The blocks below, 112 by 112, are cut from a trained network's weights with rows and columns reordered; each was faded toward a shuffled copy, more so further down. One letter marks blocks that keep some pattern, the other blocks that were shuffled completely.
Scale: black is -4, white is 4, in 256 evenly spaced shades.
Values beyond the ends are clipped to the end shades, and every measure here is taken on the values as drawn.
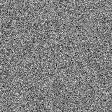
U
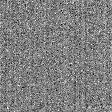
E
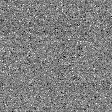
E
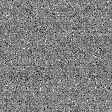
E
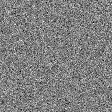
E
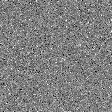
U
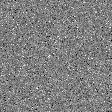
U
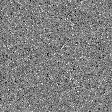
U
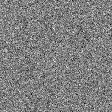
E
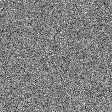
U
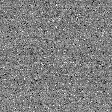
E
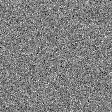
U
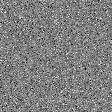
U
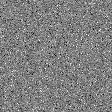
U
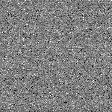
E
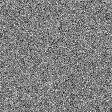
E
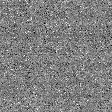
E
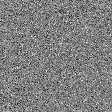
U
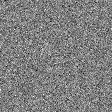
U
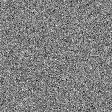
U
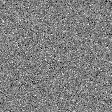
U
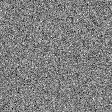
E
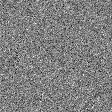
U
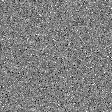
U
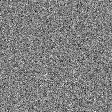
E
